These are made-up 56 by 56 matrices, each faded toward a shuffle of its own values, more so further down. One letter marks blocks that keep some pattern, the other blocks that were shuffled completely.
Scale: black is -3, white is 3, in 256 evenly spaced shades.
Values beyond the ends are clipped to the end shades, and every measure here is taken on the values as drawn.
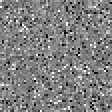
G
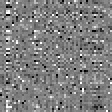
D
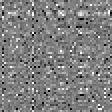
D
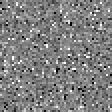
G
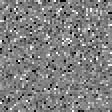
G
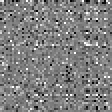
D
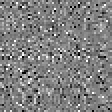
D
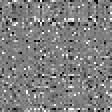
D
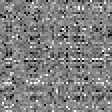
D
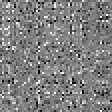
D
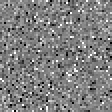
G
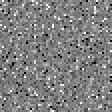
G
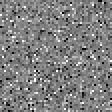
G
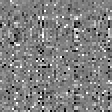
D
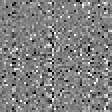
D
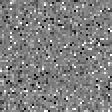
G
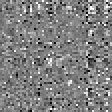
D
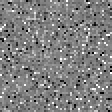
G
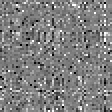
D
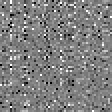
D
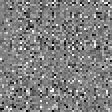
D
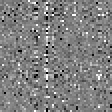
D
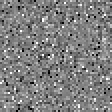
G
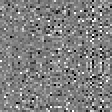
D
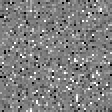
G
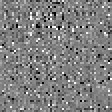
D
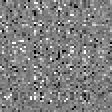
D
